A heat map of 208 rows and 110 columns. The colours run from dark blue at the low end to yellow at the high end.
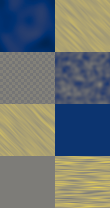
The table splits into 4 rows of 2 panels. Panel 1,1: very low, smooth, faint in contrast. Panel 1,2: high, slanting down to the right, faint in contrast. Panel 2,1: middling, checkered, faint in contrast. Panel 2,2: low, blotchy. Panel 3,1: high, slanting down to the right, faint in contrast. Panel 3,2: very low, flat. Panel 4,1: middling, flat. Panel 4,2: high, streaked across.
